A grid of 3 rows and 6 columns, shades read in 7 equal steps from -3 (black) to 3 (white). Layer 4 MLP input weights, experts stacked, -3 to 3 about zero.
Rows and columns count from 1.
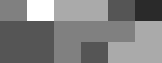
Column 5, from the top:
-1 0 1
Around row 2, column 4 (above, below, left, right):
1 -1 0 0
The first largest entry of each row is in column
2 6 5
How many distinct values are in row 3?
3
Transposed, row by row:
0 -1 -1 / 3 -1 -1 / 1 0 0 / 1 0 -1 / -1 0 1 / -2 1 1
